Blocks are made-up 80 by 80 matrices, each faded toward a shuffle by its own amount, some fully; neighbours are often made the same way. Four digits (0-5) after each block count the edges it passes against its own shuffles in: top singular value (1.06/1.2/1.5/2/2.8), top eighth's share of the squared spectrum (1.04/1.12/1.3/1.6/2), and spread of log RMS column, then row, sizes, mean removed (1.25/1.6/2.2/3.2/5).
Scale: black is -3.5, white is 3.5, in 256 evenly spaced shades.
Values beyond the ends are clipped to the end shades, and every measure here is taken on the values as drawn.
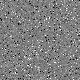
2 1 0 0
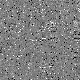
3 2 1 0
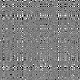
5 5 3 3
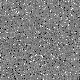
3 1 0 0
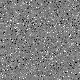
2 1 0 0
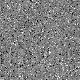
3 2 0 0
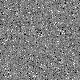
0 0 0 0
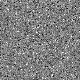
0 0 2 0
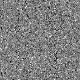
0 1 2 0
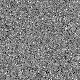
0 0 0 0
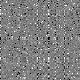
4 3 2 1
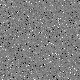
1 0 0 0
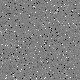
0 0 0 0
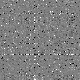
4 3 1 1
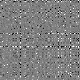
5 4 2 3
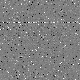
3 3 0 1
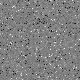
1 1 0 0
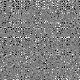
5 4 2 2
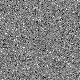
0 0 0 0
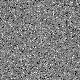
0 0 0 0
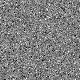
1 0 0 0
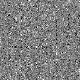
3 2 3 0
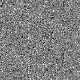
2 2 2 0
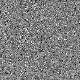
2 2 2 0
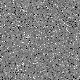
3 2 1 1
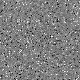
2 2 0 0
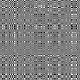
5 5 4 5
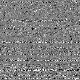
2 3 0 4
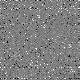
4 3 1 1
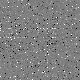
3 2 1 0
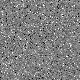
1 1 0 0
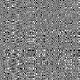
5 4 3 3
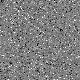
2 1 0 0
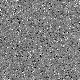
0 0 0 0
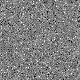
2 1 0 0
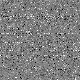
1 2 0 2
